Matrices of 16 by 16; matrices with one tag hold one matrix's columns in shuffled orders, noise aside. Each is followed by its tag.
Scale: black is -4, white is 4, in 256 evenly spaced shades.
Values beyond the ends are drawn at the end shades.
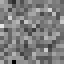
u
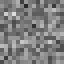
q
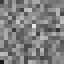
u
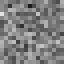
q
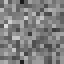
u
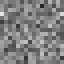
q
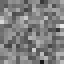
u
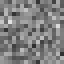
u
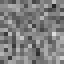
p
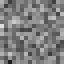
u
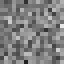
u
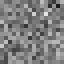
q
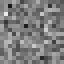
q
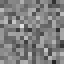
u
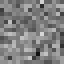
p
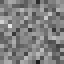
u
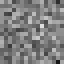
u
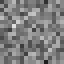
u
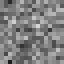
u
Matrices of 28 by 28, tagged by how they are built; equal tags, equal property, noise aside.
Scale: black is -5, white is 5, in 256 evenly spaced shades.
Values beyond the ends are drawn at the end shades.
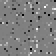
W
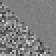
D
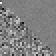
D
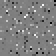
W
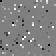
W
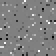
W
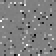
W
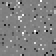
W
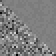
D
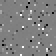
W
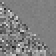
D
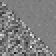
D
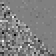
D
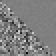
D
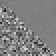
D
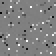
W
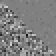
D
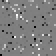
W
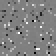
W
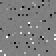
W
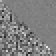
D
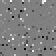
W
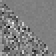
D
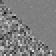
D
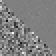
D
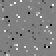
W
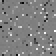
W
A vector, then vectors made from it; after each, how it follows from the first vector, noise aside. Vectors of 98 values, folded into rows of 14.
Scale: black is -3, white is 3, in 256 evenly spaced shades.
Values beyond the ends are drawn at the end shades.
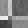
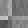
shrunk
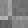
shrunk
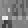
partly zeroed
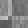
shrunk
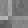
shrunk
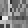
sign-scrambled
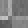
shrunk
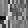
sign-scrambled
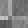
shrunk
